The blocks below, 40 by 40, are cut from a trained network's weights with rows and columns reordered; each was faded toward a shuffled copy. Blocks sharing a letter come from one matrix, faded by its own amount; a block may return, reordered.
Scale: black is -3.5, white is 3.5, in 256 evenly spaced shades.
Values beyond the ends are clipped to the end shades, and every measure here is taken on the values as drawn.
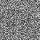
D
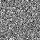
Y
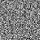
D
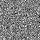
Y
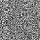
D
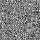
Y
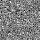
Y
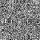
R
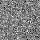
Y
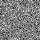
Y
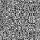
D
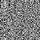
R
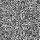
D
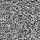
D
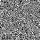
Y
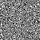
Y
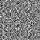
R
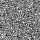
Y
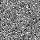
Y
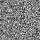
Y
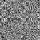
R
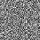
D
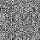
R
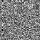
D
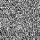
D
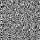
R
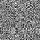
R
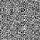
R
